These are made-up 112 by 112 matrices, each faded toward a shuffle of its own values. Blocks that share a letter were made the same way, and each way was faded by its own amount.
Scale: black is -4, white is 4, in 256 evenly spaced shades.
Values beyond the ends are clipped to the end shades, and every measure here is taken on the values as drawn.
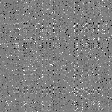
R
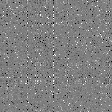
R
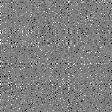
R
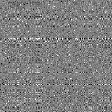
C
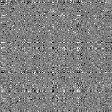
C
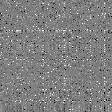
R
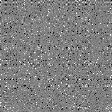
R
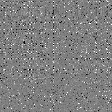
R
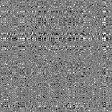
C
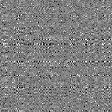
C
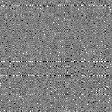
C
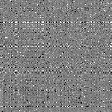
C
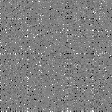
R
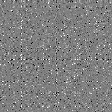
R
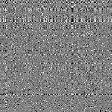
C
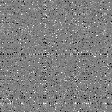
R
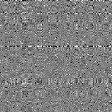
C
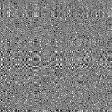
C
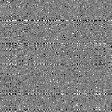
C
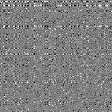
C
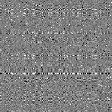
C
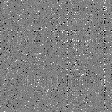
R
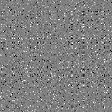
R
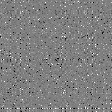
R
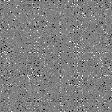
R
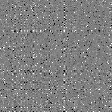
R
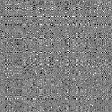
C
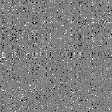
R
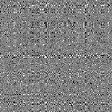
C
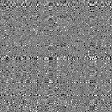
C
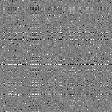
C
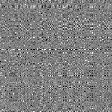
C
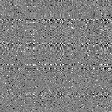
C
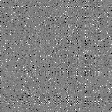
R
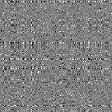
C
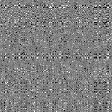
C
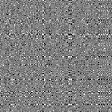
C
